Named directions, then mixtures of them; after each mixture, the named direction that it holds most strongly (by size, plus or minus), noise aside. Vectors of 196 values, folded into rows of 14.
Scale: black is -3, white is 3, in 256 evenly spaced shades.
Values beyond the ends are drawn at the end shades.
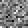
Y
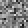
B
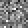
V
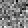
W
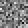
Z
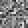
B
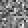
B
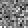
W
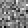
W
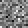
Y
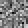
Z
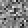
B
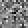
B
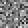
Z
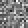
B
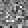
Y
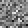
Y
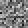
B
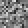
B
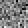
W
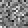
Y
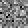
Z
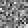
Z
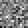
Y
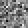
B
